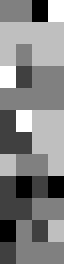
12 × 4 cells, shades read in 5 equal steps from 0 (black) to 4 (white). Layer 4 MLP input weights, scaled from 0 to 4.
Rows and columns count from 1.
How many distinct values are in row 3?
2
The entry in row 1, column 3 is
0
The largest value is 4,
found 3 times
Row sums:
8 12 11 9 8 11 8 10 2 6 6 7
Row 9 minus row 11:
1 -2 0 -3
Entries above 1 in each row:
3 4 4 3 4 3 2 4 0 2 2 3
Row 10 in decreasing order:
2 2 1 1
